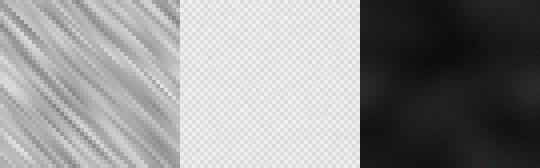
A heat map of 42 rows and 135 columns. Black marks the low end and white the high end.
The table splits into one row of 3 panels. Panel 1,1: high, slanting down to the right. Panel 1,2: very high, checkered, faint in contrast. Panel 1,3: very low, smooth, faint in contrast.
